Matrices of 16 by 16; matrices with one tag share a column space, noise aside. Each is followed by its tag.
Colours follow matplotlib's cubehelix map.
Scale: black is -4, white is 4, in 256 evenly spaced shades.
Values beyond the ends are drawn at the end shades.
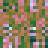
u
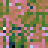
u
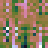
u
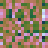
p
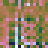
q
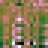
q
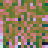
q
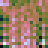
q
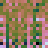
q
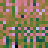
u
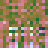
u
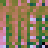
q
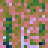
q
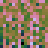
q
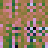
u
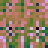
u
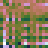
q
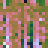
q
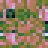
p
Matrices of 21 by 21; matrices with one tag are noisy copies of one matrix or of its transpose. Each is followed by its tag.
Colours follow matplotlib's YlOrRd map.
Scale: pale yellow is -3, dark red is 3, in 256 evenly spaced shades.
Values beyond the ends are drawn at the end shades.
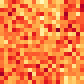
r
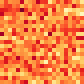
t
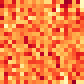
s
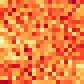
r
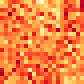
r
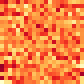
s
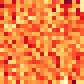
s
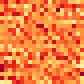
s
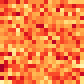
s
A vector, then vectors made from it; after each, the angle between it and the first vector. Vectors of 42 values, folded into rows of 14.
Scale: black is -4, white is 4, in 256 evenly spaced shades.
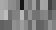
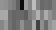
partly aligned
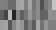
partly opposed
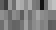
partly opposed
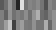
partly opposed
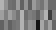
partly aligned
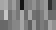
nearly parallel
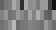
partly aligned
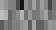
nearly parallel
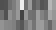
nearly opposite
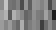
partly aligned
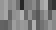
nearly parallel
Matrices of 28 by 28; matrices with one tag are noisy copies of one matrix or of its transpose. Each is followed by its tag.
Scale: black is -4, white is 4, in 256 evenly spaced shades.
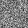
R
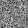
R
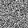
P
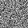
P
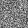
R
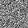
P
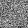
R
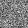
R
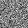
P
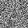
P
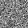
P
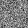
R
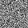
P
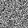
P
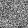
R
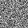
P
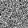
P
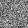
R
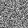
P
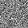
P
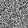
P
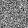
R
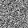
P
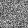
R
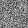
R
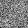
R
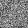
R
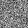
R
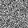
P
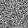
P
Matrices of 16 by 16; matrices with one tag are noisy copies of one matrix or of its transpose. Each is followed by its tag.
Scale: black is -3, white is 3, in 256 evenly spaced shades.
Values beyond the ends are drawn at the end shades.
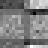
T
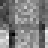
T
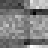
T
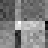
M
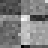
M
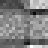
T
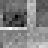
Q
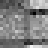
T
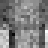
T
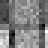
T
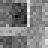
Q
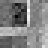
Q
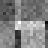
M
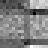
T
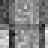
T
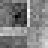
Q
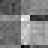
M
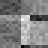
M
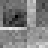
Q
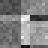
M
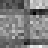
T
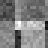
M
